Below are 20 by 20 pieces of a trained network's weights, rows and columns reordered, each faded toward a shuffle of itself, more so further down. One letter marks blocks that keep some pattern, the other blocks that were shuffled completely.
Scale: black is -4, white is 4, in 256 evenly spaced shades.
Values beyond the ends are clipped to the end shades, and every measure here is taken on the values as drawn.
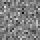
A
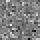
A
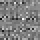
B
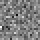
A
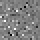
A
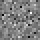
A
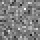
A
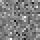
A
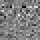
B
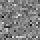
B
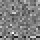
B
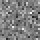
A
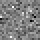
A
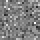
A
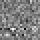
B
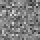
B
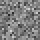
A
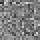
B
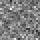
A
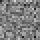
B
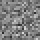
B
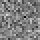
A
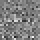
B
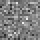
A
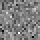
A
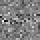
B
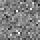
A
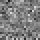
B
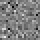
B
